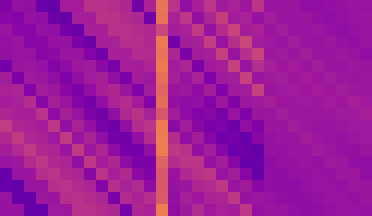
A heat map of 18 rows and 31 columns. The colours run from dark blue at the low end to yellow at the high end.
There is no overall slope. The right part is calmer, past a seam about 70% of the way across. The values are skewed, with a long tail toward high values. Column 14 stands out from the rest.
